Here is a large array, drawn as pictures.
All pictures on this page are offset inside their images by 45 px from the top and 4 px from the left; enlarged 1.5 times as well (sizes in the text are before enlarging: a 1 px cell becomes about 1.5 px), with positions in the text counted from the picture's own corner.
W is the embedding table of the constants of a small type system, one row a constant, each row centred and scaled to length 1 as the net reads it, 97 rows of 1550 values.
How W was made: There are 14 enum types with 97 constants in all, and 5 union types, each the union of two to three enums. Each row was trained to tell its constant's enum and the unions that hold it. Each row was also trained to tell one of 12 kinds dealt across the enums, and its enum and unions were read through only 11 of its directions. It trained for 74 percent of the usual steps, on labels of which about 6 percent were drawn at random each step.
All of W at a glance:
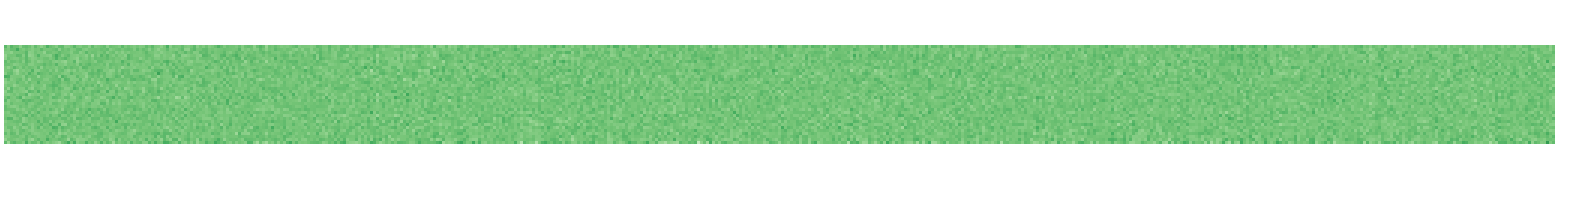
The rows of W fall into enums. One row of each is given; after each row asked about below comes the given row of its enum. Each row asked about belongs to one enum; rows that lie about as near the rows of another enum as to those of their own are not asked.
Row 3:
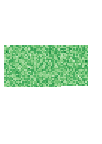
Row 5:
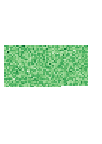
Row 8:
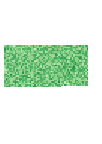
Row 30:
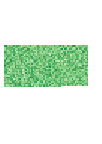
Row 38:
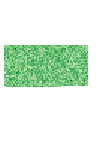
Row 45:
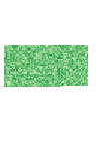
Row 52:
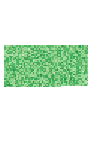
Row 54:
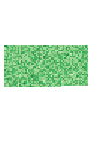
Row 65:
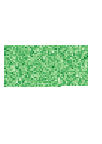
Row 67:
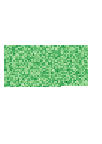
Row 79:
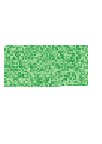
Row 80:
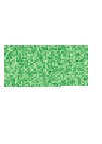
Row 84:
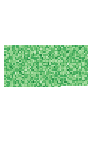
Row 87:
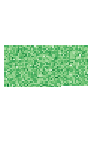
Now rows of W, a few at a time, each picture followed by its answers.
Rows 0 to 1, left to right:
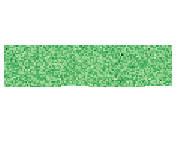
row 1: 38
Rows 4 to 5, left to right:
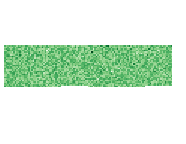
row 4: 84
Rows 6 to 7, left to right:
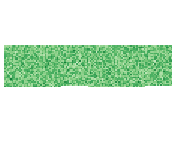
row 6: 84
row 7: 79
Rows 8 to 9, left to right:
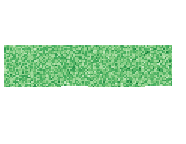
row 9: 30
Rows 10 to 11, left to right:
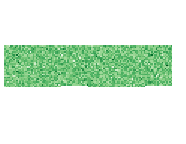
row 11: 52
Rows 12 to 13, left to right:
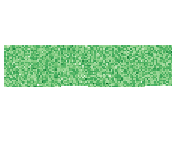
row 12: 84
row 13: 54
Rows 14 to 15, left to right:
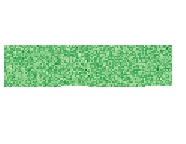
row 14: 80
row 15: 5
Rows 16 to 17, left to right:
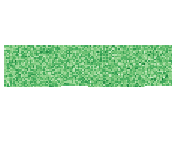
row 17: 80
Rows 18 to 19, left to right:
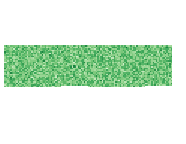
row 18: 3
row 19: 80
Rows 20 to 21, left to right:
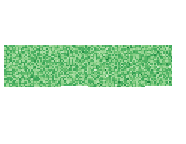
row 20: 54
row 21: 8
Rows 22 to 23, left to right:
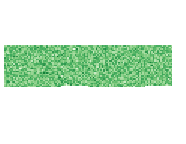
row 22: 67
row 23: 87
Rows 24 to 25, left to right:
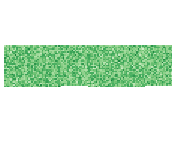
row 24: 65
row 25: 45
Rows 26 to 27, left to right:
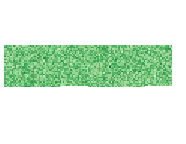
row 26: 54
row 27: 80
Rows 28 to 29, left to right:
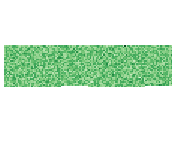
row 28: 45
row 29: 38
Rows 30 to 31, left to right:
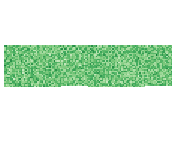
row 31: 3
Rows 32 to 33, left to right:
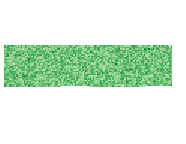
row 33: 52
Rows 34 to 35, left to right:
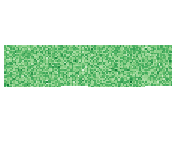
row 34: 65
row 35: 79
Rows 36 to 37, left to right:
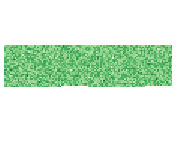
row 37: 52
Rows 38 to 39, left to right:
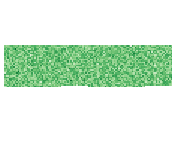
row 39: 38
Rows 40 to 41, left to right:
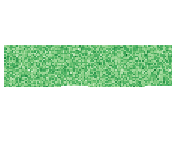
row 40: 52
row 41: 79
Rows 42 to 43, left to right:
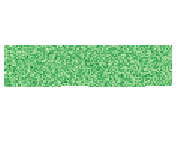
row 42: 8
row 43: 5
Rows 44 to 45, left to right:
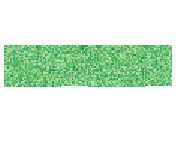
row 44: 30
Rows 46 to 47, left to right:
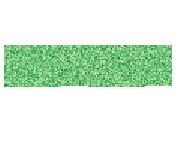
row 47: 67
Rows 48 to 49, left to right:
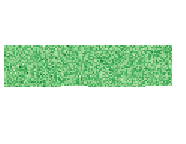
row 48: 84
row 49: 54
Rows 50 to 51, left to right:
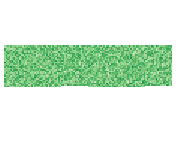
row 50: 79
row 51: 80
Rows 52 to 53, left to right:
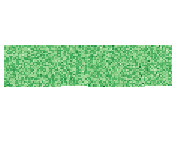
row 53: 52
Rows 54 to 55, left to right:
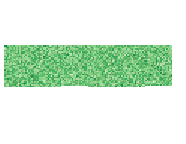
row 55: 38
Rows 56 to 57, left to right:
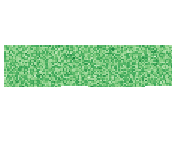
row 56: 5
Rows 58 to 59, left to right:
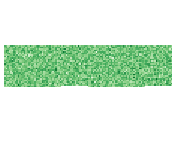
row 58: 30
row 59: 38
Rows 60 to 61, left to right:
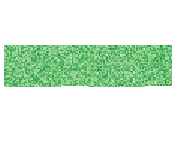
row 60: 54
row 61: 79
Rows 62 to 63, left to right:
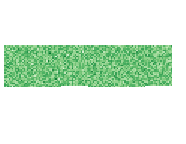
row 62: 65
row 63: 67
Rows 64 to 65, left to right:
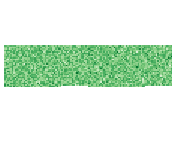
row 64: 54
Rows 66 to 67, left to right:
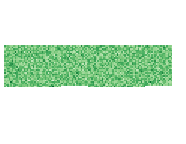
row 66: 5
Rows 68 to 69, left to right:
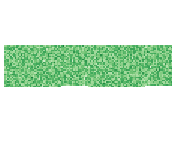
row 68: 8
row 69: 79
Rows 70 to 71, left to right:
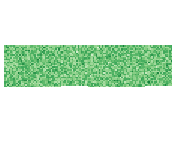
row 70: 54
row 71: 38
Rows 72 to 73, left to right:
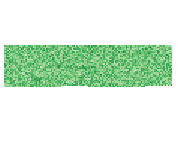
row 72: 3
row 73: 67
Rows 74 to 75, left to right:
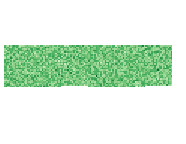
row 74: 45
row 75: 45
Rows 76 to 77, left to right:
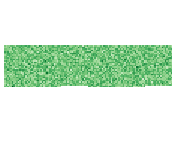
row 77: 52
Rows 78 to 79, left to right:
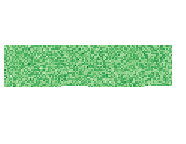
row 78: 38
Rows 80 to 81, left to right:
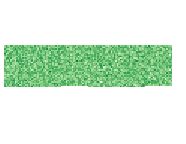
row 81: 67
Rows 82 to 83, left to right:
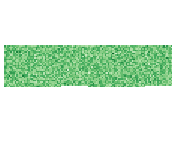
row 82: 45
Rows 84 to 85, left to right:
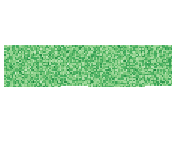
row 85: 52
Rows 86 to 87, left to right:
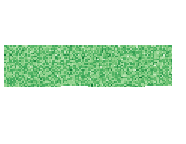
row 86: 87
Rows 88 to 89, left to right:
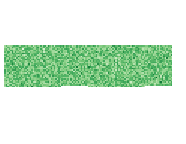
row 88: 5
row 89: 3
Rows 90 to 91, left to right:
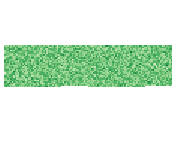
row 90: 65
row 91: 5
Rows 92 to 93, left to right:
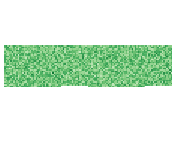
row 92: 45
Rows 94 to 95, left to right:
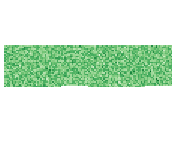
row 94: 84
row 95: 84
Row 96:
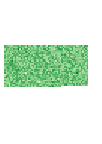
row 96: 5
